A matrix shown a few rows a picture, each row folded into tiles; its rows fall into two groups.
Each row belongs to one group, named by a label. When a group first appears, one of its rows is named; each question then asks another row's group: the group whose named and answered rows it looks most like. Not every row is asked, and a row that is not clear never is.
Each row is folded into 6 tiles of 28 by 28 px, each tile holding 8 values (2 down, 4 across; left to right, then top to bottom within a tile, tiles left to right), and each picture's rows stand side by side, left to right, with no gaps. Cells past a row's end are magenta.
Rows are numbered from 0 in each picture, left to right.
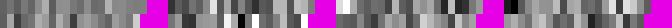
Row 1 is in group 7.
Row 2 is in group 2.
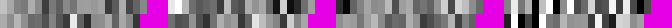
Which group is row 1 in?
2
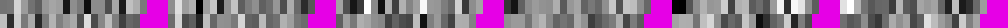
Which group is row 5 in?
2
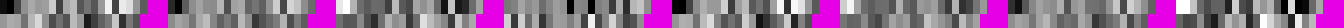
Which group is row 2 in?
2
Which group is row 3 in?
7
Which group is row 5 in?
2
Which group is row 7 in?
2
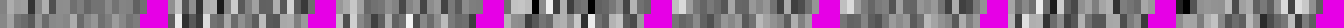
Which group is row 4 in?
2
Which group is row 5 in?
2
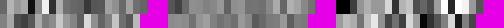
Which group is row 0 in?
7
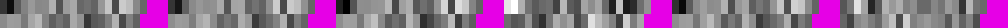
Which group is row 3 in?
2
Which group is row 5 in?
7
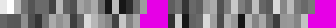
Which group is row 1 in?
7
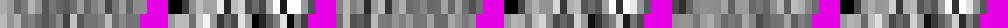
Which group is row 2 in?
7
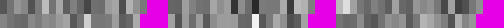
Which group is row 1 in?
7
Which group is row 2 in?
2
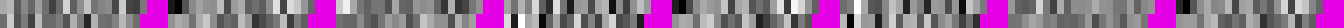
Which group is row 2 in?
2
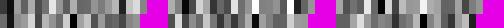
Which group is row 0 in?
7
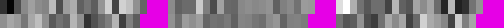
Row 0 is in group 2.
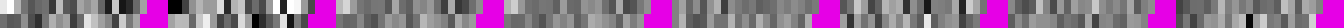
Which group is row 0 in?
2
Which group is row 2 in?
2
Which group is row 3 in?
2
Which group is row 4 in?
7
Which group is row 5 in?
7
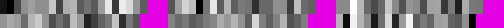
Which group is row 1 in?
7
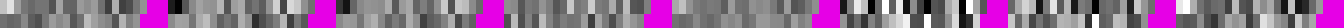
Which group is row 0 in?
2
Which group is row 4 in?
2
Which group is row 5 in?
7
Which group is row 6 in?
7
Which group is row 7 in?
2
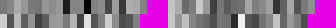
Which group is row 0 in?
7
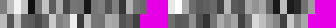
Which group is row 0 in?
7
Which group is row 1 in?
2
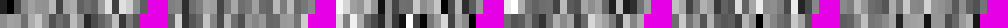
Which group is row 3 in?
2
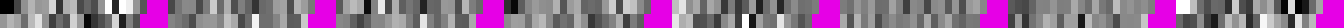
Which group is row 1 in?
7
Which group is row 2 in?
7
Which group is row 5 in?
7
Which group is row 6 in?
7
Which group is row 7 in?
2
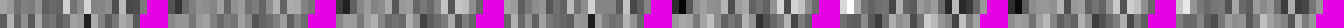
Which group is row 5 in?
2
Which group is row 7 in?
2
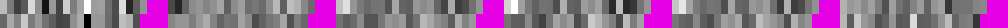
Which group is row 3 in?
2
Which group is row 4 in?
2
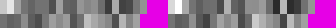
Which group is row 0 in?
2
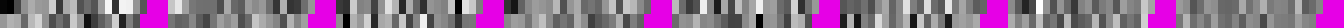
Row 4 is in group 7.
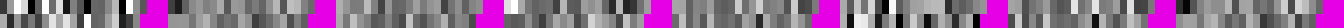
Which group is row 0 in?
7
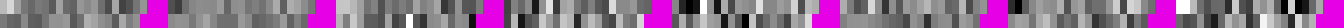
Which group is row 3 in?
7
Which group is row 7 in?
2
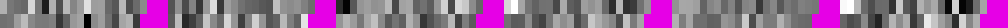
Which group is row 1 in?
7
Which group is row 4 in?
7
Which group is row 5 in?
2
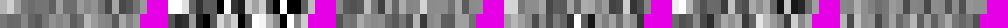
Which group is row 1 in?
2
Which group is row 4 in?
2
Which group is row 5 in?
7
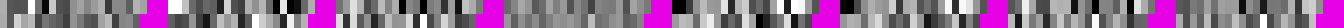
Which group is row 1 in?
2
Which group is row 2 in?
7
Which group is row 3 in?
7
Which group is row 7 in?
7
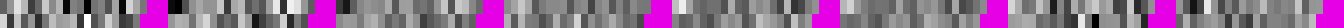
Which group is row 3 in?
7
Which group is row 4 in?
2
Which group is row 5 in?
2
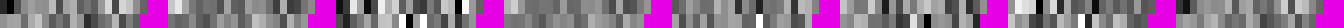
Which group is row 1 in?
2
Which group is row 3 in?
2
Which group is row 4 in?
7
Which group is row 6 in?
7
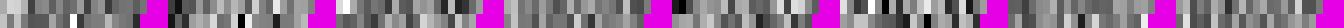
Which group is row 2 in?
2
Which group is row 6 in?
7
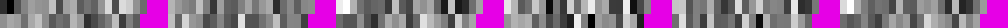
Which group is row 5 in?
2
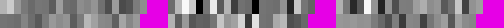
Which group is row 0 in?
2
